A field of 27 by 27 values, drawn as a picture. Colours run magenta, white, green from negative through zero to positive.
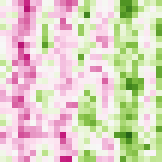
On average the colour sits 50% of the way up the scale. The grain runs up and down. Values rise toward the right. Upright stripes repeat 4 times across the table.
